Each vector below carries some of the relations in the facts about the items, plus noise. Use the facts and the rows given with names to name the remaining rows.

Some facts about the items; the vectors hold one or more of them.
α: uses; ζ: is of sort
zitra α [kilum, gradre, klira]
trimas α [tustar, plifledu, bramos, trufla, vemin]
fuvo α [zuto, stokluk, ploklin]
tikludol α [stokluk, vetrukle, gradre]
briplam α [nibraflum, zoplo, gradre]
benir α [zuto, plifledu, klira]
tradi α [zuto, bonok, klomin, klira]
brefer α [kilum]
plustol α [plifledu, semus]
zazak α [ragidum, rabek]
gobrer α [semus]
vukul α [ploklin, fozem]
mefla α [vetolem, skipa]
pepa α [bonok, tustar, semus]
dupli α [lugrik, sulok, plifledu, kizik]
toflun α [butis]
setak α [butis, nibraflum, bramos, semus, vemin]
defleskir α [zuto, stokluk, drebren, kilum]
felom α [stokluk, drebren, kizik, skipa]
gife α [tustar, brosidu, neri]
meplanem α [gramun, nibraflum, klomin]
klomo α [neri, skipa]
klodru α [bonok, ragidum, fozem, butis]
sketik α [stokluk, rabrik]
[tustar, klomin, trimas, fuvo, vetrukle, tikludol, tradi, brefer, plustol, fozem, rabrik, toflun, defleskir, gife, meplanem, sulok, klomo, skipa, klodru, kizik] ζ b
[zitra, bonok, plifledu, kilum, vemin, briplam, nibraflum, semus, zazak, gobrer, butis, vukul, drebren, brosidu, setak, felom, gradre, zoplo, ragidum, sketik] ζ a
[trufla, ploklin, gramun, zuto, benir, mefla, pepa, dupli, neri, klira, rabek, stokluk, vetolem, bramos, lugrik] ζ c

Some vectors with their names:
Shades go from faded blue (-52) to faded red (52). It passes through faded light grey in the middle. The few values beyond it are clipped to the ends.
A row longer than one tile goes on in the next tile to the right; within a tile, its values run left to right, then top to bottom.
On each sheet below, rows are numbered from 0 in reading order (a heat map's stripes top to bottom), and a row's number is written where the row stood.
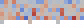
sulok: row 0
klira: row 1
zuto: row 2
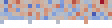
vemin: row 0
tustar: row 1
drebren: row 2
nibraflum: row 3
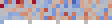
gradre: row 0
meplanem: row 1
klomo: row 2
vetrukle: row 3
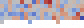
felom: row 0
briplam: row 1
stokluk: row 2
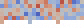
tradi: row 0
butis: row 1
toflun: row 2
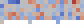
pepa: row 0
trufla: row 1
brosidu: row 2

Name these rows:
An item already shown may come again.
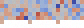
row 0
stokluk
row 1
dupli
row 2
gife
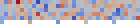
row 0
brosidu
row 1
mefla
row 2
trimas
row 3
bramos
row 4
setak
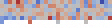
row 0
semus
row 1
gramun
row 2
vetrukle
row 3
klodru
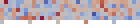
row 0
meplanem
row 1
fuvo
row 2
fozem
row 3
bonok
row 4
tustar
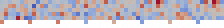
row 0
ploklin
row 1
vetolem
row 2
benir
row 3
zitra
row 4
lugrik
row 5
kilum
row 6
dupli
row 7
plifledu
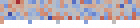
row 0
nibraflum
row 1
gobrer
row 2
fuvo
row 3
vukul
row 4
brefer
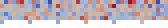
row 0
briplam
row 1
skipa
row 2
zitra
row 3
klomin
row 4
gradre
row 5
defleskir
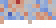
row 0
nibraflum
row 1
dupli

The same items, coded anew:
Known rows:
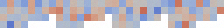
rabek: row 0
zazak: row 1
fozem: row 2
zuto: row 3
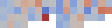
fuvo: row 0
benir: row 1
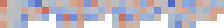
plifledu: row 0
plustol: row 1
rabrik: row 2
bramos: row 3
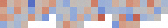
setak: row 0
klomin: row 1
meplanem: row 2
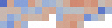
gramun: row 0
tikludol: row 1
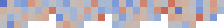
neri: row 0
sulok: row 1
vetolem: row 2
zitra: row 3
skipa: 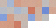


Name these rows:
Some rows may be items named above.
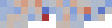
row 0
fuvo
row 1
fozem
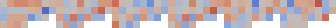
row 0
tikludol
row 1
felom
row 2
kilum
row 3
felom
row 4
setak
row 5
klomo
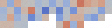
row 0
fozem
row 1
defleskir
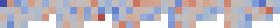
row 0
stokluk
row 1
tradi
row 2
defleskir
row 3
toflun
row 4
plifledu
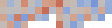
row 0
felom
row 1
kilum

